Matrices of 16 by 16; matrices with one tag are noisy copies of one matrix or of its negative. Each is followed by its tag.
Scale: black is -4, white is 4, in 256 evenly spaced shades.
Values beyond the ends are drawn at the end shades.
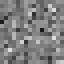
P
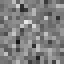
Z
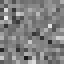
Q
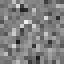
Z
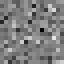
P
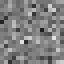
P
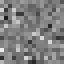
Q
